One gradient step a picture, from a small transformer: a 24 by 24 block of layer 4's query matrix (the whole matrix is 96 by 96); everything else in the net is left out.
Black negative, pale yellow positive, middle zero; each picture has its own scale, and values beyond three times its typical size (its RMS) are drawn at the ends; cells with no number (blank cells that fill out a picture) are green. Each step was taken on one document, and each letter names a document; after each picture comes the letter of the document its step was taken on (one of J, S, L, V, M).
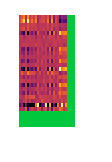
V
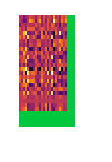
V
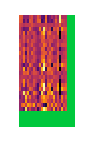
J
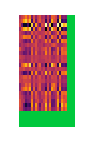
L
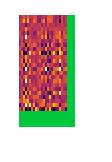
J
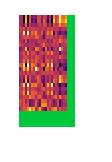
V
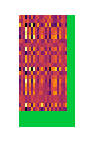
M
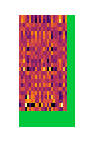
V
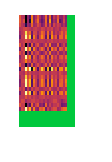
M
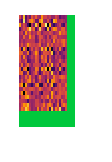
V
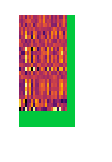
M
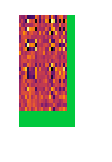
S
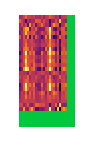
J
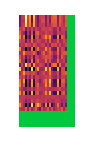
M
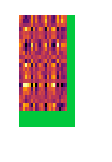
L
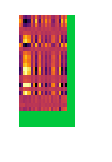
L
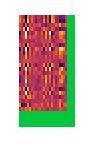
S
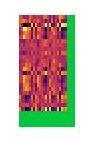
L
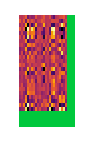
S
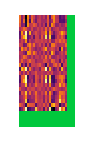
S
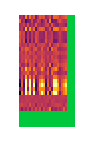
J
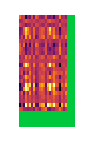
J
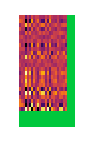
M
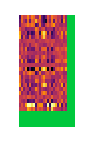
V
